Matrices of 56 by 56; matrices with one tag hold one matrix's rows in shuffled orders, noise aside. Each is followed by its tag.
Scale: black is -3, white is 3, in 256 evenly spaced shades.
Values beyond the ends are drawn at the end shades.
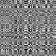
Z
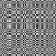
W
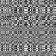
Z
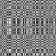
W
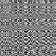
Z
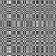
W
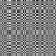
W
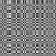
W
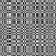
W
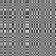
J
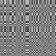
J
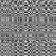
Z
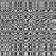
Z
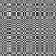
W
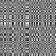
J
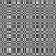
W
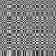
W
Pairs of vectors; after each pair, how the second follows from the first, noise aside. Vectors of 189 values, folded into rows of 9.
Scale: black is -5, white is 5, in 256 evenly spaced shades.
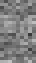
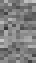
reversed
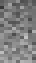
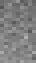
shrunk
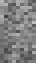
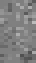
partly zeroed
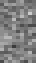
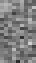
wrapped around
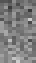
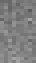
shrunk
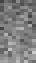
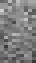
reversed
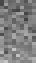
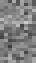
wrapped around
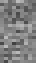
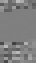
partly zeroed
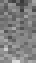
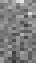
reversed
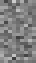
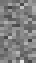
reversed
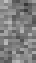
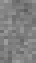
shrunk
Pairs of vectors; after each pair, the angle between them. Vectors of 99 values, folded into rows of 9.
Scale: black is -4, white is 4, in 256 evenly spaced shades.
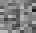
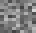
nearly opposite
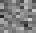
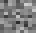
partly aligned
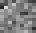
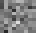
orthogonal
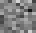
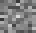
partly opposed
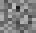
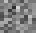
nearly opposite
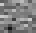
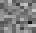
orthogonal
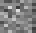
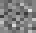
orthogonal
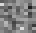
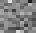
orthogonal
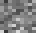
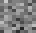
nearly opposite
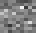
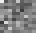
orthogonal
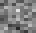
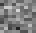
nearly parallel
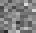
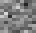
partly opposed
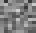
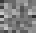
orthogonal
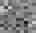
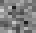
partly aligned
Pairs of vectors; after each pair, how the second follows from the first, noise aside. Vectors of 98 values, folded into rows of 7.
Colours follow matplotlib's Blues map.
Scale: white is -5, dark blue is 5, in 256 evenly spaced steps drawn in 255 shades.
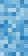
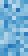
wrapped around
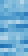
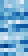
scaled up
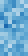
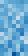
wrapped around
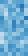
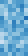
copied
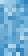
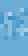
partly zeroed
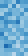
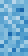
reversed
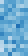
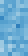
shrunk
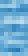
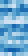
scaled up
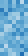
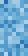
reversed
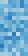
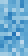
copied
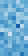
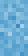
shrunk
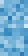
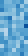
sign-scrambled
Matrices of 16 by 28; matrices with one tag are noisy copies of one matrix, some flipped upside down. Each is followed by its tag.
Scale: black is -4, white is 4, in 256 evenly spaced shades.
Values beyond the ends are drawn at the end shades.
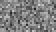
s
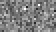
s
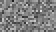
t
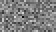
t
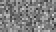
s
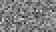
t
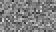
t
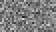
t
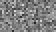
t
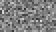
t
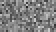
s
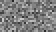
t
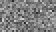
t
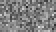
s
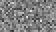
t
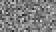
t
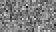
s
